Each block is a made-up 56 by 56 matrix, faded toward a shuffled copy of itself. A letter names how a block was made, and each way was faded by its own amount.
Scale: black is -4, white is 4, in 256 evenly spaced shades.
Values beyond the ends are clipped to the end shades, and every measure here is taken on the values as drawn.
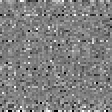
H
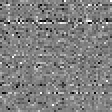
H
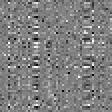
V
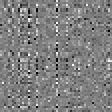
V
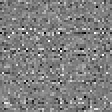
H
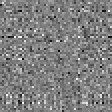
H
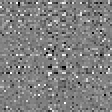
H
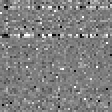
H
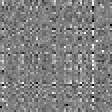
V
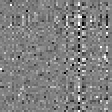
V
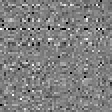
H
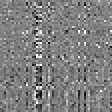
V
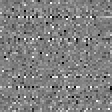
H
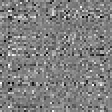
H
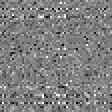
H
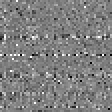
H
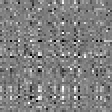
V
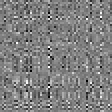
V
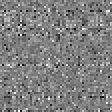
H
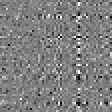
V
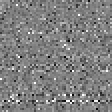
H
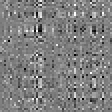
V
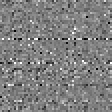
H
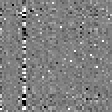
V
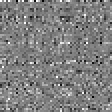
H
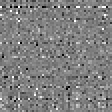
H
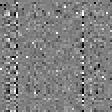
V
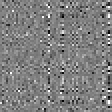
V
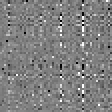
V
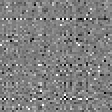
H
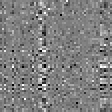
V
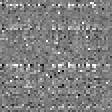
H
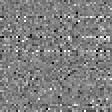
H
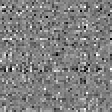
H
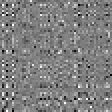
V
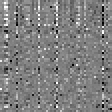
V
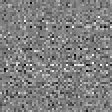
H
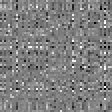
V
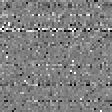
H
